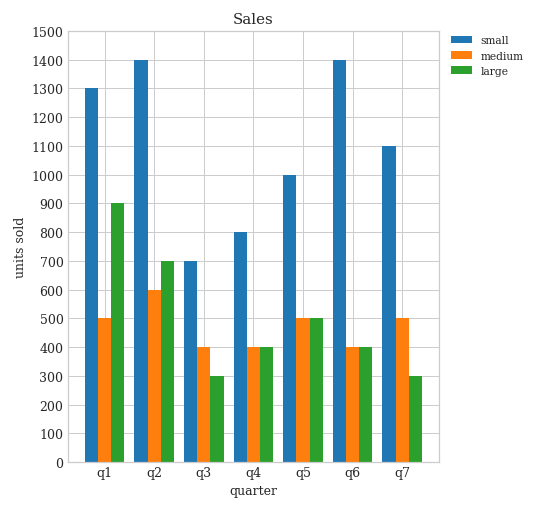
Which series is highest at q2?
small
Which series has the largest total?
small
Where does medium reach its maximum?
q2
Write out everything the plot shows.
Title: Sales
x-axis: quarter, ticks q1 q2 q3 q4 q5 q6 q7
y-axis: units sold, ticks 0 100 200 300 400 500 600 700 800 900 1000 1100 1200 1300 1400 1500
Legend: small, medium, large
Values:
small: 1300 1400 700 800 1000 1400 1100
medium: 500 600 400 400 500 400 500
large: 900 700 300 400 500 400 300
